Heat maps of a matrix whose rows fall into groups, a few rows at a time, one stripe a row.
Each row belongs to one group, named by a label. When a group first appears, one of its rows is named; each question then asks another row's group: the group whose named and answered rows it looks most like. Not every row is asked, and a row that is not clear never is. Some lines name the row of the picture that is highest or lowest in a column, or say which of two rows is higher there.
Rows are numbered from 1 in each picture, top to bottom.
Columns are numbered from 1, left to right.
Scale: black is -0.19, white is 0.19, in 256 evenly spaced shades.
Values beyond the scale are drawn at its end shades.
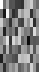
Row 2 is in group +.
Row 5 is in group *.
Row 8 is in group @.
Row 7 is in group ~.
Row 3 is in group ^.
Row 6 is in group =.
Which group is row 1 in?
^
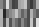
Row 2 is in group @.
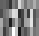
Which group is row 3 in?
^
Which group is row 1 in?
~
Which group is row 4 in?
@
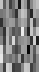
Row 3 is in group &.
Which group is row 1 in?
=
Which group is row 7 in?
^
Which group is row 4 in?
=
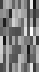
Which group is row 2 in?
*
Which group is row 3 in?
@
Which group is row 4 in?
=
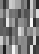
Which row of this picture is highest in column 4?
1
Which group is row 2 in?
=
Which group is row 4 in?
~
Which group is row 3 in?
&
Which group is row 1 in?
@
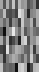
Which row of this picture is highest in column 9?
5
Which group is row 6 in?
&
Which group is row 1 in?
*
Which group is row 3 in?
=
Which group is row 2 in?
~
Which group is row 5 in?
=
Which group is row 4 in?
@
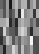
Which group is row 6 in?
@
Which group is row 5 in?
&
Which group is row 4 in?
~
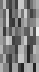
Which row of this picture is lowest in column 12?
8
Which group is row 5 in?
+
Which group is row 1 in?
~
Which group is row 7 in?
~
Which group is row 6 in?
~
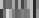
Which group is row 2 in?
&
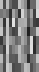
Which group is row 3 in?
*
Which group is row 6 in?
&
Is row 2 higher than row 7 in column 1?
No
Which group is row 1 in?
+
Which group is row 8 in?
+
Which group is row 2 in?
=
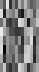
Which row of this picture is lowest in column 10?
3
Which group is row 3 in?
~
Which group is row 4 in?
^
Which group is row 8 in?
~
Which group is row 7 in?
^
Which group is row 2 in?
^
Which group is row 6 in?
^
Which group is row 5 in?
^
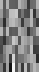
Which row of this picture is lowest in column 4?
8
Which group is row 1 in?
+
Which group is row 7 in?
*
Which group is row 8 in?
*
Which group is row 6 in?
&
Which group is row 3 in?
@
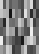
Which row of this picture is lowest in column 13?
2
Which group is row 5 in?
^
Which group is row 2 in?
*
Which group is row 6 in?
+
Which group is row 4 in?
&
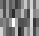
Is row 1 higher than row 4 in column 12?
Yes
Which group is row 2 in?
=
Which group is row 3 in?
@
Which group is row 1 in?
=
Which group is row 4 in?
^
